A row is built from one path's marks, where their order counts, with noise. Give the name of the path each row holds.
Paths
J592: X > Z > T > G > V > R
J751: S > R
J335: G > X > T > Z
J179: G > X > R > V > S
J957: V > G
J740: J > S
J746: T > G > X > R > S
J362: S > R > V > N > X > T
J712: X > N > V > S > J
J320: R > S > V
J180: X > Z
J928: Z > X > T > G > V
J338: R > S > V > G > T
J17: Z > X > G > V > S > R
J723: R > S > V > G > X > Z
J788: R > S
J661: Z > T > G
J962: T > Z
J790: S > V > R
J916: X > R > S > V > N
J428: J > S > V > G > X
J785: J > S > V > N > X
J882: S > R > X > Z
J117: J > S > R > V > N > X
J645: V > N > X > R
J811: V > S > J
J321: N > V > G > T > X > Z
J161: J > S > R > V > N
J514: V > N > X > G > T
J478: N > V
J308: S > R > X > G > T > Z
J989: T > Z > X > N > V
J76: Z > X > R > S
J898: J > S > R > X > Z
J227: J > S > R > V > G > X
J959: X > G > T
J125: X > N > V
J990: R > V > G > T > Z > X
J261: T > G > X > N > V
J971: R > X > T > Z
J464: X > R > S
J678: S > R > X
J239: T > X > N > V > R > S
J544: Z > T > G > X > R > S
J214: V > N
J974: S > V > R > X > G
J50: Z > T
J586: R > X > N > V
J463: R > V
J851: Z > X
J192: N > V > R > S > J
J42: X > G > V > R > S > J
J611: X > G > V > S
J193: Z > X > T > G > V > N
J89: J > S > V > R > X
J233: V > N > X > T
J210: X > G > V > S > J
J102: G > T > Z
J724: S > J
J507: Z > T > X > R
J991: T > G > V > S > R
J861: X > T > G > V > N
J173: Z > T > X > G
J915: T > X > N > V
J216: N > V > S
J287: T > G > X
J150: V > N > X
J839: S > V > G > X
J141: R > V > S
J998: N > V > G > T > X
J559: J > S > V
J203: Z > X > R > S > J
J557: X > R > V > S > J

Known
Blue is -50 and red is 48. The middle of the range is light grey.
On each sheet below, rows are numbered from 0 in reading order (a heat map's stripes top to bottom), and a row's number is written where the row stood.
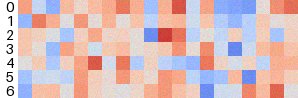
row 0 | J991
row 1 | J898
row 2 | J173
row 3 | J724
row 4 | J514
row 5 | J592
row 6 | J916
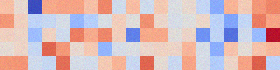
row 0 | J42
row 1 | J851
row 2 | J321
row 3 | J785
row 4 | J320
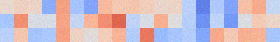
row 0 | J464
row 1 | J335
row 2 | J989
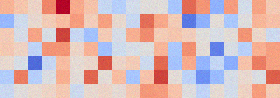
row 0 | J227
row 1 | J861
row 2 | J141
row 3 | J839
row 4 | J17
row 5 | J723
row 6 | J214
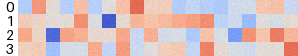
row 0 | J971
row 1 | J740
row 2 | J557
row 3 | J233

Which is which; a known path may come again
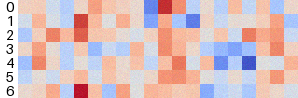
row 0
J173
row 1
J928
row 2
J161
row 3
J678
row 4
J180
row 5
J214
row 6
J179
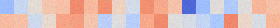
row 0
J861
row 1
J974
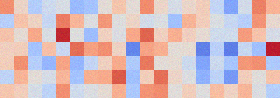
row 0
J851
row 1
J959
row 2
J141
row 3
J321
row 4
J463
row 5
J102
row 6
J661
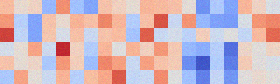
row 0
J788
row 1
J991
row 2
J990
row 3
J611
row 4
J746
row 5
J335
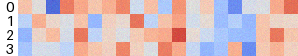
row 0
J210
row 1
J962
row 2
J790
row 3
J592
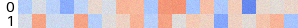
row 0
J507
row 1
J478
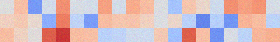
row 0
J203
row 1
J464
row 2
J428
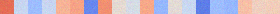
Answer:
J239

